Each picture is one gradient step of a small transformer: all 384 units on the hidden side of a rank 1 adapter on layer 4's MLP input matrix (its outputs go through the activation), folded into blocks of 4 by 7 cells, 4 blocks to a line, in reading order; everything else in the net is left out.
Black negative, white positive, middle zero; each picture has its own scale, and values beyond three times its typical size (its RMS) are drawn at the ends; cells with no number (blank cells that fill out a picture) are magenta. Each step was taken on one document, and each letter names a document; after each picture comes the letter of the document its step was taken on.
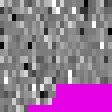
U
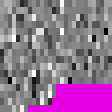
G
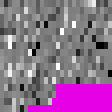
G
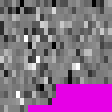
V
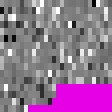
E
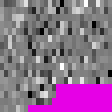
V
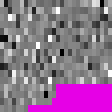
E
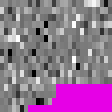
G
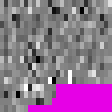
U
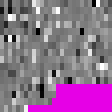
E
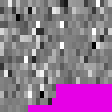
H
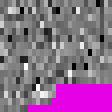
H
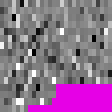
G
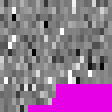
U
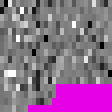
G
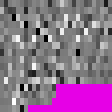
G
